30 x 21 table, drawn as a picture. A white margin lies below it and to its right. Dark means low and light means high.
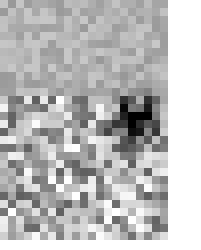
Slope: none. Seam: horizontal, 40% of the way down, the top part calmer. Dips: one, in the middle right. Odd rows or columns: none.
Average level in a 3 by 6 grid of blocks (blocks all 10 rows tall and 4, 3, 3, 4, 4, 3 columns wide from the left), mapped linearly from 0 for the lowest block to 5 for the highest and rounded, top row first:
4 4 4 4 4 4 / 4 4 4 4 0 2 / 4 4 4 4 5 4
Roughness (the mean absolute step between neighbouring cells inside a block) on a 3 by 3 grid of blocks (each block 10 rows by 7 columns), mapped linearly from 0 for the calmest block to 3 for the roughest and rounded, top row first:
0 0 0 / 2 2 3 / 3 3 3
